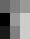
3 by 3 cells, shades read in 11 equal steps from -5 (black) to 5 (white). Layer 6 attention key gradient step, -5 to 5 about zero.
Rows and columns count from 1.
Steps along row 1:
up up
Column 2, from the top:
0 1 0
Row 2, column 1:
-5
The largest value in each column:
-1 1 3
